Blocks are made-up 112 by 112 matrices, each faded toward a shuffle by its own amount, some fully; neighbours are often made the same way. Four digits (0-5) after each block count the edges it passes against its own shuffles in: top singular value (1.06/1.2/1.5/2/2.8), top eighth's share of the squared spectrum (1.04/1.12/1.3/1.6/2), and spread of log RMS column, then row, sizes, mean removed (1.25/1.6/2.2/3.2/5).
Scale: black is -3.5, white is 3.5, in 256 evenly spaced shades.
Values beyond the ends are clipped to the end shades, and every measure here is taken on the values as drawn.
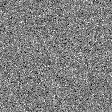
0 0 0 0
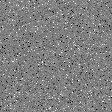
0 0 0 0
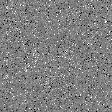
1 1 2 1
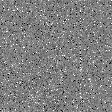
1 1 1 0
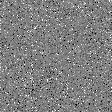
0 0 0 0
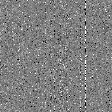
3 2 3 0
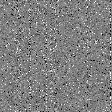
2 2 2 0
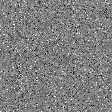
0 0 1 0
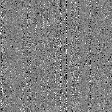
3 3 4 0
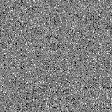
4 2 1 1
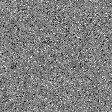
2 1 0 0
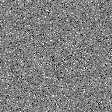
1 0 0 0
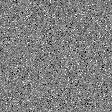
2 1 0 0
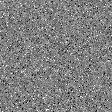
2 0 0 0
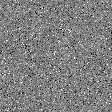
0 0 0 0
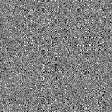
4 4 2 2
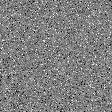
0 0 0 0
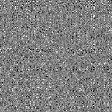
4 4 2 2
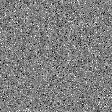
3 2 0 0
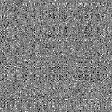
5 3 2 2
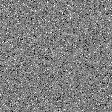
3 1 0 0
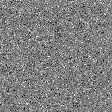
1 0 0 0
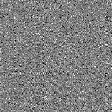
4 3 2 2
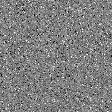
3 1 0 0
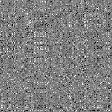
4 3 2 2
